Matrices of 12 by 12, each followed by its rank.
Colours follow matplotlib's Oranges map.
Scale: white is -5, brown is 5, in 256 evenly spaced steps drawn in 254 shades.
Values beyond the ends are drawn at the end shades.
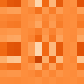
one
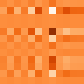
one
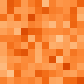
full rank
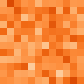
full rank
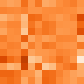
two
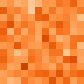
full rank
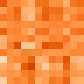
two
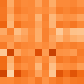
two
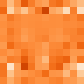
two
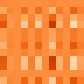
one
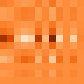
one
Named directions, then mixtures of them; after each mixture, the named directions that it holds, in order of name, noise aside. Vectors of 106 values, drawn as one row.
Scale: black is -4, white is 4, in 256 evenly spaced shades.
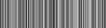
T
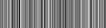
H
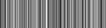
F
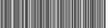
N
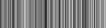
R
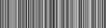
T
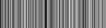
R, T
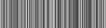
T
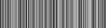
T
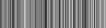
R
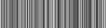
T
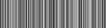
T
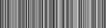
T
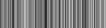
R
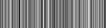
H, T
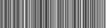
N, R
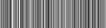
H, N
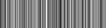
F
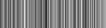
N, R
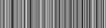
N, T
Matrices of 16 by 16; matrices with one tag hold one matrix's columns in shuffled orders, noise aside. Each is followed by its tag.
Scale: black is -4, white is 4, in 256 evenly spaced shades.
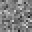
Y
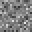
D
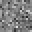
Y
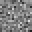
D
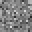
Y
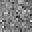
Y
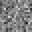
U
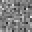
U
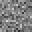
D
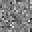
Y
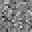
Y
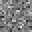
Y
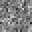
U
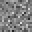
D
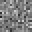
Y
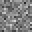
D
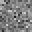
Y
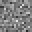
D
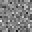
D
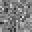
U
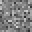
Y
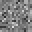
Y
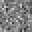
U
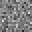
D
